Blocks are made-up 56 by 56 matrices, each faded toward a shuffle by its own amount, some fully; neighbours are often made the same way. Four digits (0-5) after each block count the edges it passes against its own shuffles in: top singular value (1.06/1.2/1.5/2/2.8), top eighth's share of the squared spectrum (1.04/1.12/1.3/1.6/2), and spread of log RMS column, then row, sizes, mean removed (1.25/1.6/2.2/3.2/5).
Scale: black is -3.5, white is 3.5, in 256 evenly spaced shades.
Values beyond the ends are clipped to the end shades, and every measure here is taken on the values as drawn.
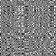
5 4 3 3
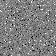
0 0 0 0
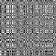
5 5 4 3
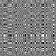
5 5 3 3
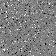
0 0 0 0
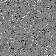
0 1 0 0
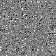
3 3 1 1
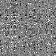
3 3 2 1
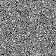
1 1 0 0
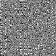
3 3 2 1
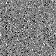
2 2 1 0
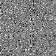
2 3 1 0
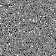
2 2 1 0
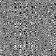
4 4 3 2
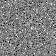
0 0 0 0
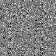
3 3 2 1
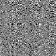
3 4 2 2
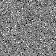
2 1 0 0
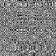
4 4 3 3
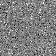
2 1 1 0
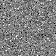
2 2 0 0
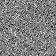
0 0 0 0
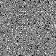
3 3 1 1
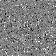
2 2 0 1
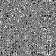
3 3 0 1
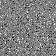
2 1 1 0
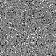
3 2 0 0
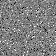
0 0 0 0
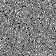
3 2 0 0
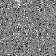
3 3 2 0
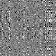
4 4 3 2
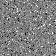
0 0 0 0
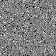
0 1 0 0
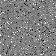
0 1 0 0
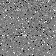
1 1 0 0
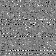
2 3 0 3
